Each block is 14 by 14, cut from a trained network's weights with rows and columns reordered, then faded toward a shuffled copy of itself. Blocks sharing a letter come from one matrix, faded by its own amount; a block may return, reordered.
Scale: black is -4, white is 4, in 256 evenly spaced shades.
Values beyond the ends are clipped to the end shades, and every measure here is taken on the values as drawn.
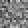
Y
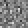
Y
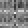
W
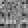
W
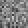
W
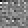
W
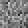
W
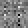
W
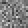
Y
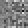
W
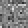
W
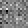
W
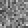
Y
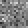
W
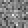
Y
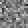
Y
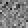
Y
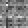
W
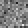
Y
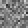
Y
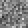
Y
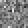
Y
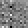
W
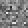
W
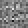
W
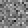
Y
